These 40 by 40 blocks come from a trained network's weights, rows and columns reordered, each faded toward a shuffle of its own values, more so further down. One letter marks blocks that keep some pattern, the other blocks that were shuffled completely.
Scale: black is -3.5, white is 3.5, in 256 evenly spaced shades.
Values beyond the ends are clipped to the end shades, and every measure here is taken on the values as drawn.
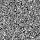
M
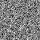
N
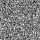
M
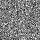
M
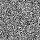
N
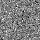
M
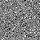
N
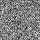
M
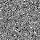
M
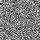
N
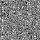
N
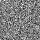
N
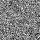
M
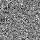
N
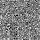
N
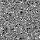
N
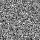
M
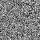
M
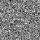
N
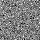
M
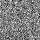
N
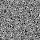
M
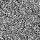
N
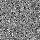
M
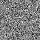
M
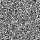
M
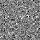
N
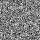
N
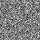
N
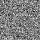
N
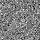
M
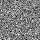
M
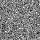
M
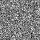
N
